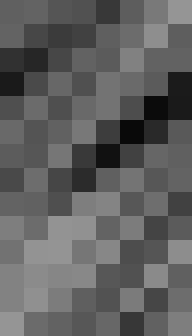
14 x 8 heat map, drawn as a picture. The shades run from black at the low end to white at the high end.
Odd rows or columns: none. Mirror symmetry: none. Ninth with the highest average: bottom left. Average level on the scale: 40%. Grain: diagonal, up to the right.
